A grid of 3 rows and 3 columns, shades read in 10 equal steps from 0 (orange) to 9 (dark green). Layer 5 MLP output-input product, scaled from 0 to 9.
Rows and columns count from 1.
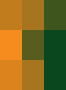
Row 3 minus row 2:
1 -3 0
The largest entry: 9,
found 2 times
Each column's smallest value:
0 3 7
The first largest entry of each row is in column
3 3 3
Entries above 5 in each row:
1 2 1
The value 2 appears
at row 1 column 1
